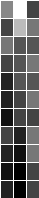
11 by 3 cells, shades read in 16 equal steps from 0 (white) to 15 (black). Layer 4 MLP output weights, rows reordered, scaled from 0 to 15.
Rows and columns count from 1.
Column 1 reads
7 11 8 11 13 13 14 11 13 14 13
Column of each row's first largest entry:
3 1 2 1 1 1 1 2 2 2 2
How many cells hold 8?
6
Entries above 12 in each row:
0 0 0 0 1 1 1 1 2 2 2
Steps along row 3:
up same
